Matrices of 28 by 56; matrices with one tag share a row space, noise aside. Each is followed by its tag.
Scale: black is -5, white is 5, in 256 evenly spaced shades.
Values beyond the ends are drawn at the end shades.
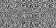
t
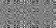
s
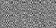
t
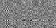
t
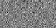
t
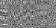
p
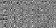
p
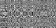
p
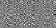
s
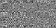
p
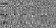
p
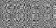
s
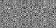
t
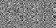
s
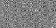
t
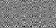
t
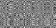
s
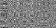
p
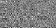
p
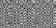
s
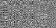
p
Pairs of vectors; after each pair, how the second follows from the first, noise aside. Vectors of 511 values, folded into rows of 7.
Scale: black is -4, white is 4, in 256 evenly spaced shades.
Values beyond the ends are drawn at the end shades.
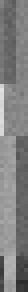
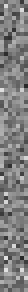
shuffled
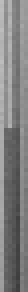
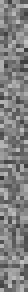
shuffled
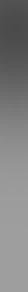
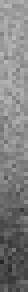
reversed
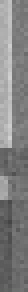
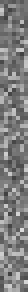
shuffled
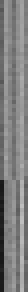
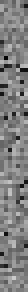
shuffled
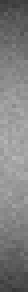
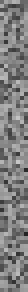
shuffled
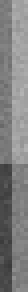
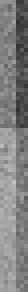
reversed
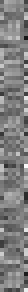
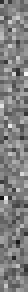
shuffled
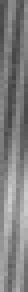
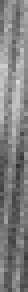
reversed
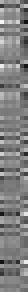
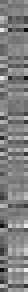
reversed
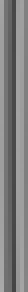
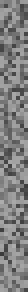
shuffled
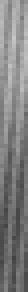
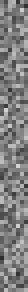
shuffled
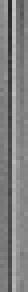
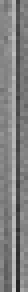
reversed
